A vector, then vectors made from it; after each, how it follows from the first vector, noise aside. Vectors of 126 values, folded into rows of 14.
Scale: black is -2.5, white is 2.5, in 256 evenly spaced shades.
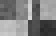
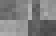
shrunk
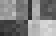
negated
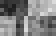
reversed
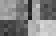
negated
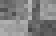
shrunk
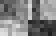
copied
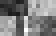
reversed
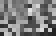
sign-scrambled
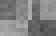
shrunk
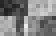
reversed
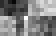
reversed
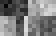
reversed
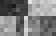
reversed
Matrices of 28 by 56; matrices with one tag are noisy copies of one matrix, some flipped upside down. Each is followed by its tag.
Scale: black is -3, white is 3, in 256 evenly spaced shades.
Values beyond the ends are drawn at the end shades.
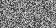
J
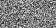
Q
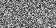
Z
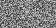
Q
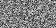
Z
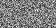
Z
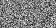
J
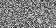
Z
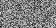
J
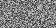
Z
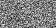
Q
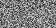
Z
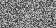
Q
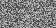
Q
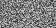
Q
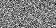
Z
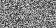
Q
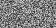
Q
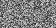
J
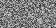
Z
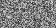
J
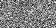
Z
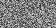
Z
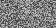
Q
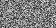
J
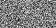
Q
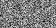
J
